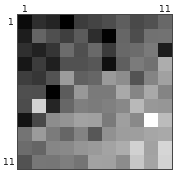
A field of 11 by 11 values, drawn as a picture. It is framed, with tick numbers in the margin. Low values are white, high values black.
The centre is the smoothest part. Neither half mirrors the other. There is an overall slope up to the top left. The middle left is the roughest part.
